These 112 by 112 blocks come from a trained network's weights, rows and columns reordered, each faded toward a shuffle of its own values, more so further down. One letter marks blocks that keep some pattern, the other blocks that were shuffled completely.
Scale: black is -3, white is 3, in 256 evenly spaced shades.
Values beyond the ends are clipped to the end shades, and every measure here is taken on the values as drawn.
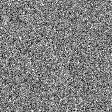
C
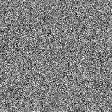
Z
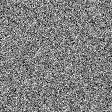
C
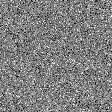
C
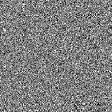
Z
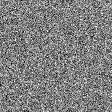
C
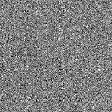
Z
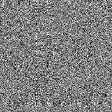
Z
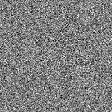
Z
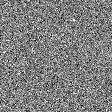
C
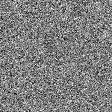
C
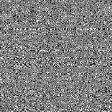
Z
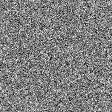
C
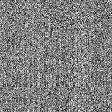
Z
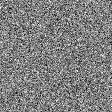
C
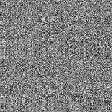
Z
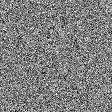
C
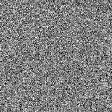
Z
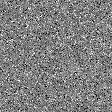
C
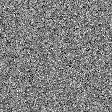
C
